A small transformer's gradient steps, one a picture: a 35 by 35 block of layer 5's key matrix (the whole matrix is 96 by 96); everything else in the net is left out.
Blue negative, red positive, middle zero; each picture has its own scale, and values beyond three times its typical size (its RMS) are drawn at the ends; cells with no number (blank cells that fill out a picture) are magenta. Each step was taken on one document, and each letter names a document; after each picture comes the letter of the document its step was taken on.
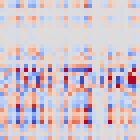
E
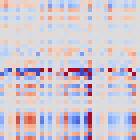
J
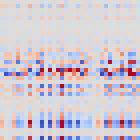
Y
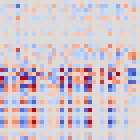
E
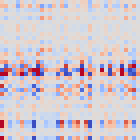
Y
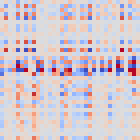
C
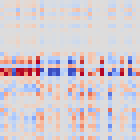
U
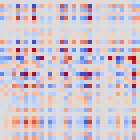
C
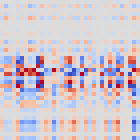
C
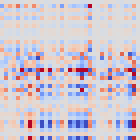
Y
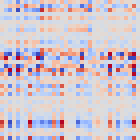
Y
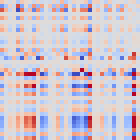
J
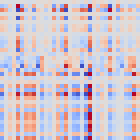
J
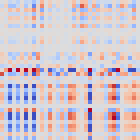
U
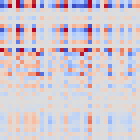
J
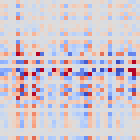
C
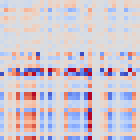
U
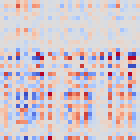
E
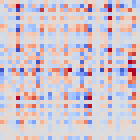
E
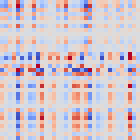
U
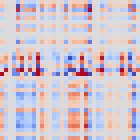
U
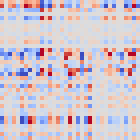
J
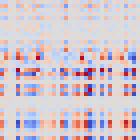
Y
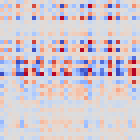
C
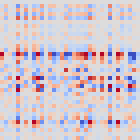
C
